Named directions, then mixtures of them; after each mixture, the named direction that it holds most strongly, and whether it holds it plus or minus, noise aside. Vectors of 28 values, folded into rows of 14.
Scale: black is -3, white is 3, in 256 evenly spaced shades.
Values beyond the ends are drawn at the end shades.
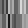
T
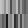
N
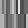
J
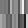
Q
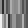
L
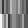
L, plus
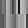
J, minus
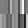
Q, plus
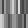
J, plus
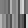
Q, plus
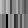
N, plus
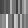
N, minus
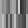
J, plus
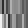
L, plus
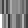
L, plus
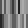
J, minus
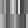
J, plus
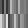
L, plus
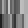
L, minus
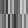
T, plus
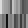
N, plus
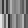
L, plus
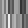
T, minus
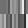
Q, plus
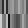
L, plus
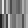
L, minus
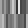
J, plus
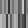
Q, plus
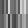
T, plus
